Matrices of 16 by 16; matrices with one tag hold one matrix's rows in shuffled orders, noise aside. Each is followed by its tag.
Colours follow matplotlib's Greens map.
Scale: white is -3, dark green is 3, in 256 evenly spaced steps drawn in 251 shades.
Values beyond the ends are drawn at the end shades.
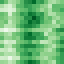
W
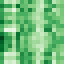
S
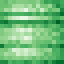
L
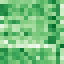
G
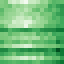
L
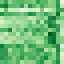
G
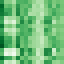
S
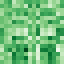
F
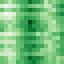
W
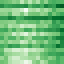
L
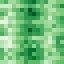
W
